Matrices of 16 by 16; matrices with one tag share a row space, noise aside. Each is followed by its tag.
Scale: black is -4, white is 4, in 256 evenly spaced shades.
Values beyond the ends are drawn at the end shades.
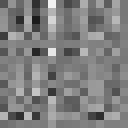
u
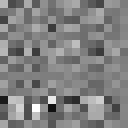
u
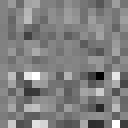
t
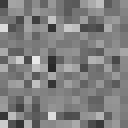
u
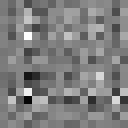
t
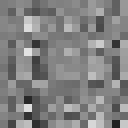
t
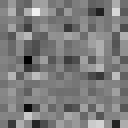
t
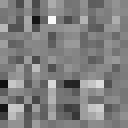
u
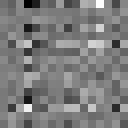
t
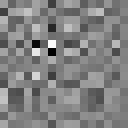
u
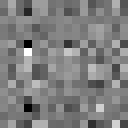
t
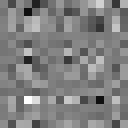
t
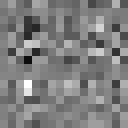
t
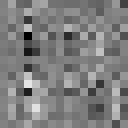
t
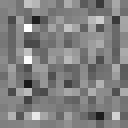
t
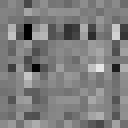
t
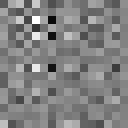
u
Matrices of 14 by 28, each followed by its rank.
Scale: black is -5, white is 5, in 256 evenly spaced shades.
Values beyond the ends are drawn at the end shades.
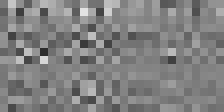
three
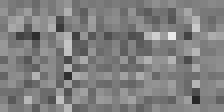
three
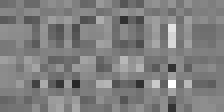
two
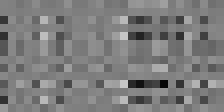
two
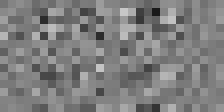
three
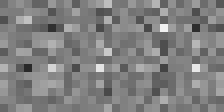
three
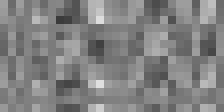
two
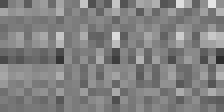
two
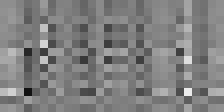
two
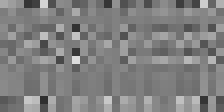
two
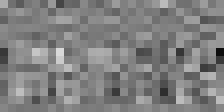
three
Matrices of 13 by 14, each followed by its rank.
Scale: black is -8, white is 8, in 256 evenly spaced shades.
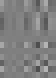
one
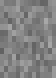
full rank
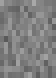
full rank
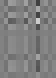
one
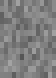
full rank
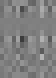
two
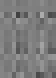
two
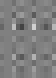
one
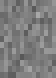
full rank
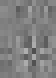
two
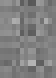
two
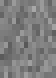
full rank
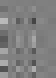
one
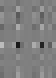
one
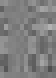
two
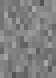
full rank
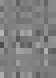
two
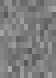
full rank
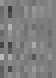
two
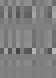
one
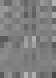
two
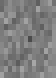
full rank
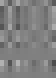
one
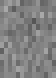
full rank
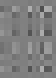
one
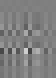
one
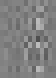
two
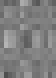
two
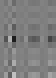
one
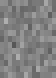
full rank
